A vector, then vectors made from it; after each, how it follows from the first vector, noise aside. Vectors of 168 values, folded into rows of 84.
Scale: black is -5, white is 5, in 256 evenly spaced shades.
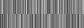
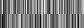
scaled up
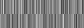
wrapped around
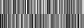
scaled up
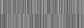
shrunk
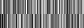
scaled up
